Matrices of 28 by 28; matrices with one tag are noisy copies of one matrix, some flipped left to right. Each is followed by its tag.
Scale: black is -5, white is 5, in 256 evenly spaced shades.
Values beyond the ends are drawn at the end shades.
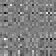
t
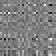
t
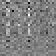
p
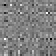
t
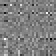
t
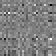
t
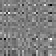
t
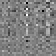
p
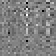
p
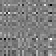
t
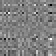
t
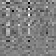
p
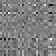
t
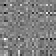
t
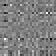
t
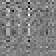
p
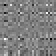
t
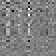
p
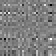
t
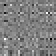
t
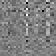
p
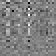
p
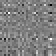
t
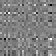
t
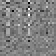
p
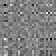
t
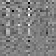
p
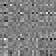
t
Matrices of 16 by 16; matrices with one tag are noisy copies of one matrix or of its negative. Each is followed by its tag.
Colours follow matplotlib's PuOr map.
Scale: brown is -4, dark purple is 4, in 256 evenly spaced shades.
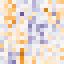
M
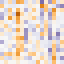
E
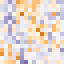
M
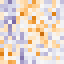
M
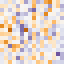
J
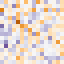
J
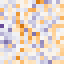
J
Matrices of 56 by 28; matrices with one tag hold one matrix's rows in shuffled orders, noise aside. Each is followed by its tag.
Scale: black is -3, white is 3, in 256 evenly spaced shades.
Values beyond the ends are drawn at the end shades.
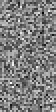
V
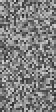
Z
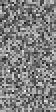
V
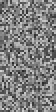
Z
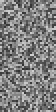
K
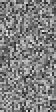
Z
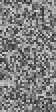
V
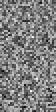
K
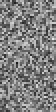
K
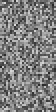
Z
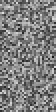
K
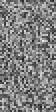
Z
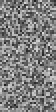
V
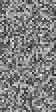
Z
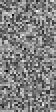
V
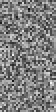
V
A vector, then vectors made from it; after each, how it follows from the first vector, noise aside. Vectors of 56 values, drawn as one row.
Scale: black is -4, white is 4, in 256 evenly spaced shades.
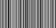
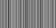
shrunk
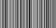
wrapped around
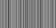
shrunk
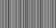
shrunk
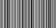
wrapped around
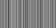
shrunk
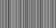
shrunk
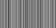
shrunk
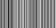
sign-scrambled
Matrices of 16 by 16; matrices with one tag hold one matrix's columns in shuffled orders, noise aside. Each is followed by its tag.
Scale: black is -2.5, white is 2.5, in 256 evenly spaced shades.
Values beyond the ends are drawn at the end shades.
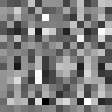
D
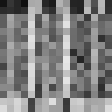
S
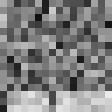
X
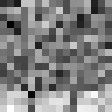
X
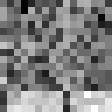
X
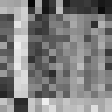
S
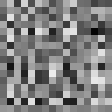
D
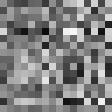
D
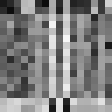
S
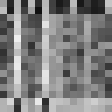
S
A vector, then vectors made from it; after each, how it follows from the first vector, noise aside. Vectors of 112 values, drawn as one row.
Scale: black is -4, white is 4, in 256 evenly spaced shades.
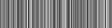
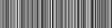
wrapped around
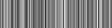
wrapped around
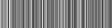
wrapped around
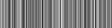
wrapped around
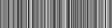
copied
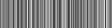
copied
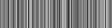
copied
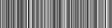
copied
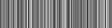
copied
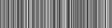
copied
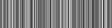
wrapped around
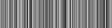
negated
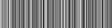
wrapped around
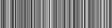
wrapped around
